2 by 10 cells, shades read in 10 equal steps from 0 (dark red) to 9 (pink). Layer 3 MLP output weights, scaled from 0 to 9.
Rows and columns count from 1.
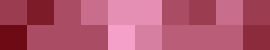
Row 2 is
0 4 4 4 9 7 5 5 5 2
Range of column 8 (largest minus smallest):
2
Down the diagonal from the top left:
3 4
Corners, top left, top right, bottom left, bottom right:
3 3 0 2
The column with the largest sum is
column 5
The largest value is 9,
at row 2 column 5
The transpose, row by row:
3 0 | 1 4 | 4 4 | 6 4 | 8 9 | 8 7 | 4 5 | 3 5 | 6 5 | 3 2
